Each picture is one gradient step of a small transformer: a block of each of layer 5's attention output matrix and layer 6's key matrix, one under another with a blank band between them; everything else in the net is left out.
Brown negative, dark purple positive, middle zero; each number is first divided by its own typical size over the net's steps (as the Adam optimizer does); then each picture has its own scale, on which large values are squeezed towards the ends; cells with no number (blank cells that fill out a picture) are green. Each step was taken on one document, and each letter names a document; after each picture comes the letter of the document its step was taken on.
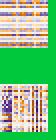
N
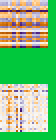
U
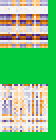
N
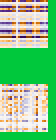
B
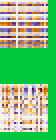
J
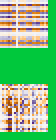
J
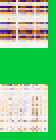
B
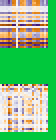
J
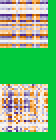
N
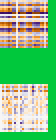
J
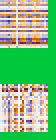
B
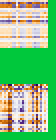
U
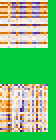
U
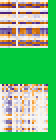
J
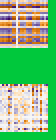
J
